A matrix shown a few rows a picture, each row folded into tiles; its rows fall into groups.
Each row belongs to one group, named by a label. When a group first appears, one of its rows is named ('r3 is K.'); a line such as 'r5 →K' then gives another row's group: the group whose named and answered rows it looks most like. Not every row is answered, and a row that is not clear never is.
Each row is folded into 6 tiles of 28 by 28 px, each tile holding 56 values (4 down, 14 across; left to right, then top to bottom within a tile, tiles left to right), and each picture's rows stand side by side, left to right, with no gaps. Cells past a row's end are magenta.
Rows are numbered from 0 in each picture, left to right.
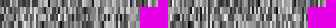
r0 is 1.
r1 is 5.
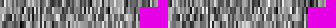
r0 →5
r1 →5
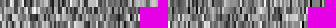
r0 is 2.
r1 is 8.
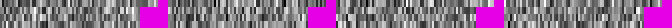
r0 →1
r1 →8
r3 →1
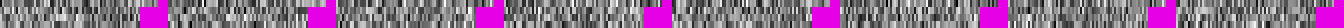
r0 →2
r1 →2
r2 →1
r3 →1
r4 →2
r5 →8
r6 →1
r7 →5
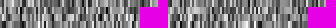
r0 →5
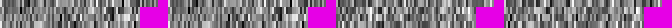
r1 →8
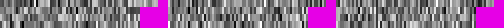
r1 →8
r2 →5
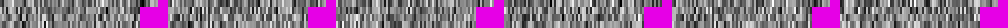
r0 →5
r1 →5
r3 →8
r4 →5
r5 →2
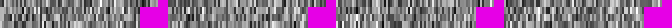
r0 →5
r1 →8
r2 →1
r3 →1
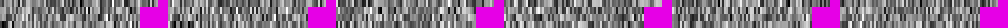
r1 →5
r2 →1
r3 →2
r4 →8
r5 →5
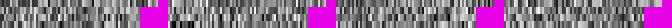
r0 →1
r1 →5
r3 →2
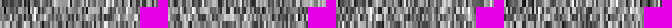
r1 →2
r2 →1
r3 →1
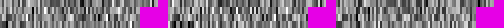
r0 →5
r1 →5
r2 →5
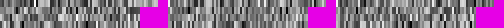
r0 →2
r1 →1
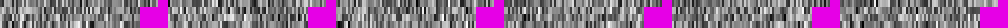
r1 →2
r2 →5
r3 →8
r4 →8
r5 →2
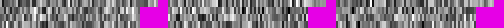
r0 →1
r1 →2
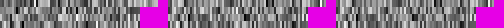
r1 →2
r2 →2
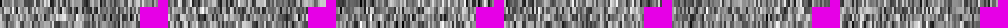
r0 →2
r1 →2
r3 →1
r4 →8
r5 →5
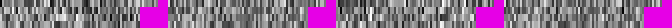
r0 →2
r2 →8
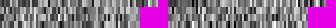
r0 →1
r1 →8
